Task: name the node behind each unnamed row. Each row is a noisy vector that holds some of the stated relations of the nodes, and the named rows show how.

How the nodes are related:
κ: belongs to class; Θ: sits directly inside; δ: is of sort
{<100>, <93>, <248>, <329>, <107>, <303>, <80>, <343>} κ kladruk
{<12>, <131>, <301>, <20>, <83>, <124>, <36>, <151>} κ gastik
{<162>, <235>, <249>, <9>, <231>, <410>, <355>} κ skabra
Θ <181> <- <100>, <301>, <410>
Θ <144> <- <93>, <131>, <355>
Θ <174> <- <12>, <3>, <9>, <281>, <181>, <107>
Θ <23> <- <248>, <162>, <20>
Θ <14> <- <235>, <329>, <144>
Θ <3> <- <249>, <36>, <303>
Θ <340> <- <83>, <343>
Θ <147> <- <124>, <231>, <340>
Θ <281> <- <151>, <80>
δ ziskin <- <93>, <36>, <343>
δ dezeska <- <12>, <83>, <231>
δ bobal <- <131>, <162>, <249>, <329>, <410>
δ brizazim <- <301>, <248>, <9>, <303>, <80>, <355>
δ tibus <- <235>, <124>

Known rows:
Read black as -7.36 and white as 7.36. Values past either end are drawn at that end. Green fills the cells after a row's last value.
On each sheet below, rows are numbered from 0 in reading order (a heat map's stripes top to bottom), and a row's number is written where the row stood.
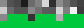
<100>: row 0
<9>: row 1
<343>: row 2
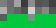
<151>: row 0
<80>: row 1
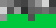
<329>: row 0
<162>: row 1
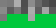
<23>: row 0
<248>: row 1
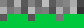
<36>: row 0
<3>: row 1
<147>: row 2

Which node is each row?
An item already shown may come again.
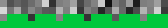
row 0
<303>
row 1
<9>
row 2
<83>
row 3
<410>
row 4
<181>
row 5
<83>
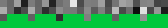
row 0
<181>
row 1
<301>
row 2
<249>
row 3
<20>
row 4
<144>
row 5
<93>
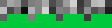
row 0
<144>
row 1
<340>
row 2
<231>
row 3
<355>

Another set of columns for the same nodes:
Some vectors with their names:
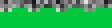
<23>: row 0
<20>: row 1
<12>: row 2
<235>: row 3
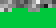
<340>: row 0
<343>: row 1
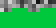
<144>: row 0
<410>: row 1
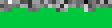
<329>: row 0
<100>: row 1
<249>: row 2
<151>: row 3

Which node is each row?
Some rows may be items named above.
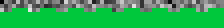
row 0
<301>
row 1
<124>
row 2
<248>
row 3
<410>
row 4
<303>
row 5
<100>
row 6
<36>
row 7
<3>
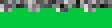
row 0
<124>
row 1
<231>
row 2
<131>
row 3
<83>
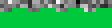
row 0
<329>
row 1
<100>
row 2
<355>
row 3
<124>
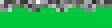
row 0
<162>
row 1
<93>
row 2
<181>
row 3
<9>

